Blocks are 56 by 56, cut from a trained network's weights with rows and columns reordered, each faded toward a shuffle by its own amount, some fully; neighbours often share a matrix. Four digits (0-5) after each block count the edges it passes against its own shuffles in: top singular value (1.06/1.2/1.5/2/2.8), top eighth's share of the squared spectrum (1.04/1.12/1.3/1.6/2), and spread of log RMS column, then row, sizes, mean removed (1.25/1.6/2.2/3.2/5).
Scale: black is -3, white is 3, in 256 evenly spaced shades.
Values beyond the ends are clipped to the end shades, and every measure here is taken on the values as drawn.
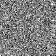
2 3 0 1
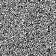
0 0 0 0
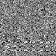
3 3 0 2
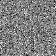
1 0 0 0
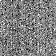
2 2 0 1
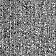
2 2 0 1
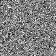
0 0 0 0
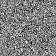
0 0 0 0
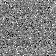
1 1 0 0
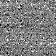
2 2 1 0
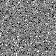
0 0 0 0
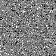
1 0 0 0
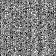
2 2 0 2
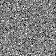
0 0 0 0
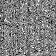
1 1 0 0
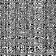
3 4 0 3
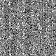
2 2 0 1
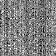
3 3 1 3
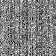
3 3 0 2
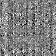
3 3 0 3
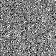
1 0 0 0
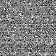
2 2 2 0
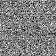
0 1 0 0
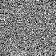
3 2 0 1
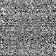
2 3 3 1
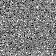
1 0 0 0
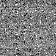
1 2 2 0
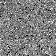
0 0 0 0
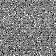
1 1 0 0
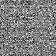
2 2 2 0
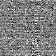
2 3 2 0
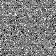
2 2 1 0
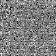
2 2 2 0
